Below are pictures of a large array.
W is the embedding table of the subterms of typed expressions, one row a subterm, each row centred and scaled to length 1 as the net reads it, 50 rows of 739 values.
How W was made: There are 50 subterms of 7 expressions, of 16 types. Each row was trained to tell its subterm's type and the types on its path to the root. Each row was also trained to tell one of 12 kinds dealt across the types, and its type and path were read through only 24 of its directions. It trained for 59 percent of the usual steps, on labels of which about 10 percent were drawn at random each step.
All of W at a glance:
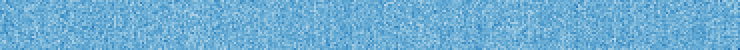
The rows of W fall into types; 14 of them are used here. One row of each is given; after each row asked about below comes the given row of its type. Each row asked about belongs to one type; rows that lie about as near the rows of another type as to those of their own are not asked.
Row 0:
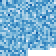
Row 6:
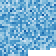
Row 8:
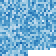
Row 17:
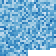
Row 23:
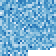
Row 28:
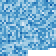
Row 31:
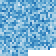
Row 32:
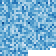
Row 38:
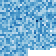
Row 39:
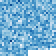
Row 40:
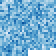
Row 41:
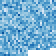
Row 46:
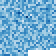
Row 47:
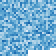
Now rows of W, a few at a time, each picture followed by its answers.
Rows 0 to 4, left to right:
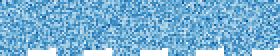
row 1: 28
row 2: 46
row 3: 0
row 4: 17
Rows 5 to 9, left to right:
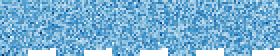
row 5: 47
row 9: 47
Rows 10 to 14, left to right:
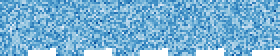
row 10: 32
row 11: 32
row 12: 0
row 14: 46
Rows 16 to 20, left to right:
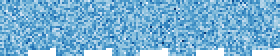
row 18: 28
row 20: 39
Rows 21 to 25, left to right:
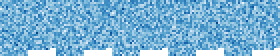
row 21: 0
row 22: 8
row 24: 23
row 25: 17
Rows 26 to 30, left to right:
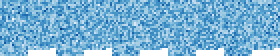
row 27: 28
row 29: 31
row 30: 40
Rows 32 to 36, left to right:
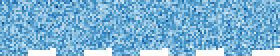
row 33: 32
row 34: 41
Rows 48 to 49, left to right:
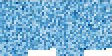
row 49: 46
